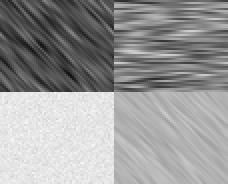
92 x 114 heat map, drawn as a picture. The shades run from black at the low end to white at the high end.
It is made of 2 by 2 panels. Panel 1,1: low, slanting down to the right. Panel 1,2: middling, streaked across, strong in contrast. Panel 2,1: very high, fine-grained, faint in contrast. Panel 2,2: high, slanting down to the right, faint in contrast.
